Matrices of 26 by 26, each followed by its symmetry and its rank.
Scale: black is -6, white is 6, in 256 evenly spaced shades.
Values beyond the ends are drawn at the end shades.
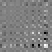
symmetric, rank two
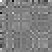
symmetric, rank three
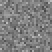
neither, full rank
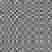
symmetric, rank two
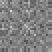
symmetric, rank three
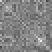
symmetric, rank five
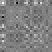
symmetric, rank three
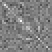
symmetric, rank five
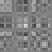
symmetric, rank two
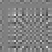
symmetric, rank two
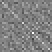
symmetric, rank five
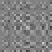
symmetric, rank three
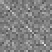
symmetric, rank five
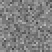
neither, full rank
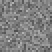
neither, full rank
